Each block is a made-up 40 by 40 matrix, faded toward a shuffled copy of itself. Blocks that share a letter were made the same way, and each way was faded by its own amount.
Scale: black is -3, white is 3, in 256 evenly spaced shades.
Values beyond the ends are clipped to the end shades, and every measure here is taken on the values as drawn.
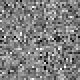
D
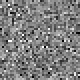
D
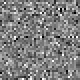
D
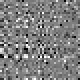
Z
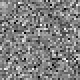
D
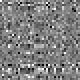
Z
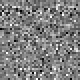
D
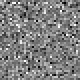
D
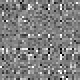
Z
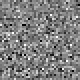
D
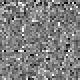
D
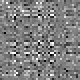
Z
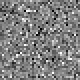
D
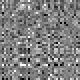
Z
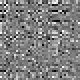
Z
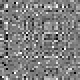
Z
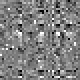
Z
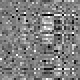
Z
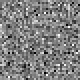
D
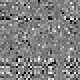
Z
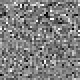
D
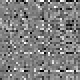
Z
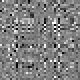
Z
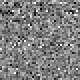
D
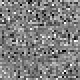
D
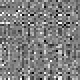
Z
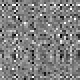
Z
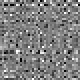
Z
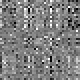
Z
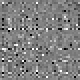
Z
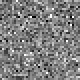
D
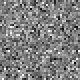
D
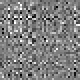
Z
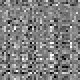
Z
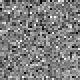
D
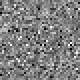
D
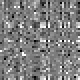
Z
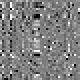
Z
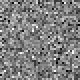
D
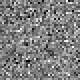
D
